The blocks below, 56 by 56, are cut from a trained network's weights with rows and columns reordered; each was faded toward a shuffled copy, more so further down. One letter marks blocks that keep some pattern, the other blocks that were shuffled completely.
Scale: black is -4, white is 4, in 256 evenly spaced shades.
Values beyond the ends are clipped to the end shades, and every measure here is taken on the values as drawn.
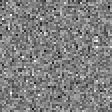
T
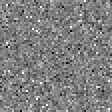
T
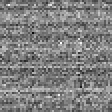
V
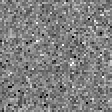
T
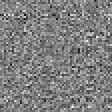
V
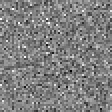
T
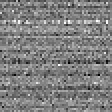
V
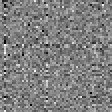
V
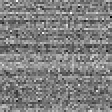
V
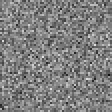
T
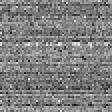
V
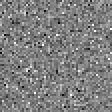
T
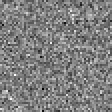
T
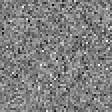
T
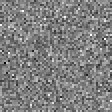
T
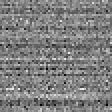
V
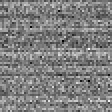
V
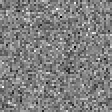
T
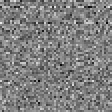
V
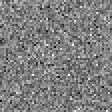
T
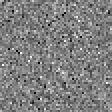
T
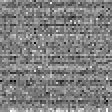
V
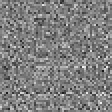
V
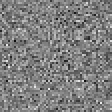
V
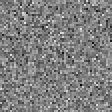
T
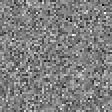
T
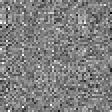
V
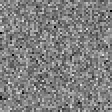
T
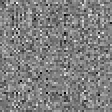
V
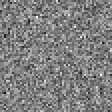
T
